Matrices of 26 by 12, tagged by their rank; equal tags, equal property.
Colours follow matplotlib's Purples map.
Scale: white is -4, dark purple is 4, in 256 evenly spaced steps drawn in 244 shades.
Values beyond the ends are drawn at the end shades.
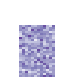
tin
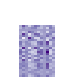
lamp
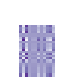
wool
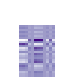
wool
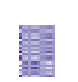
wool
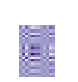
wool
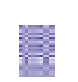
wool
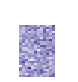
tin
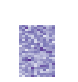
tin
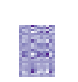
lamp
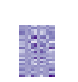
lamp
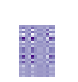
wool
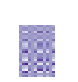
wool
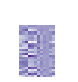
lamp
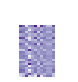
lamp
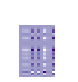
wool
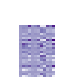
lamp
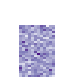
tin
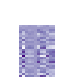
lamp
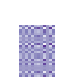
wool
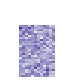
tin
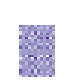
lamp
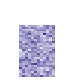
tin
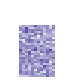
tin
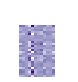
lamp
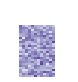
tin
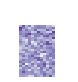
tin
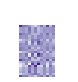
lamp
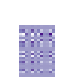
wool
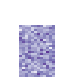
tin
